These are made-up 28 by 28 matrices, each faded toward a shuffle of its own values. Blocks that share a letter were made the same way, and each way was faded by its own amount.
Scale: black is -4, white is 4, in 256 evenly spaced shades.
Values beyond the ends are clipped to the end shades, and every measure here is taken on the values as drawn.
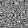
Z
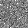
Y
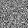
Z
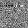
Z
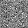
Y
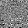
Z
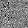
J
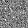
Y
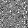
J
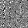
J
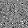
Z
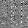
J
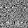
Z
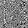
J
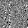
J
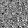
Z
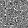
J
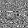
Z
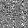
J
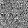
Z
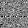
Z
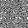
Z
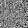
Y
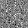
J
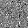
Y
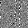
J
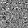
Z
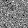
Y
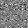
Z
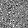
Y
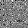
Z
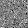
Y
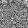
Z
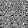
Z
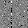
J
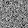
Y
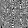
J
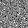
Y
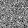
Y
